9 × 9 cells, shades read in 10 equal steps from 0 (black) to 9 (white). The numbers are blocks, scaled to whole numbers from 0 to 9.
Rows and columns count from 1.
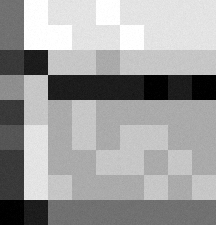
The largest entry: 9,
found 5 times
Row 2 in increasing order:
4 8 8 8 8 8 9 9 9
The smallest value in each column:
0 1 1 1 1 1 0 1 0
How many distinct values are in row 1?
3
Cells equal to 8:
14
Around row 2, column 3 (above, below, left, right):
8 7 9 8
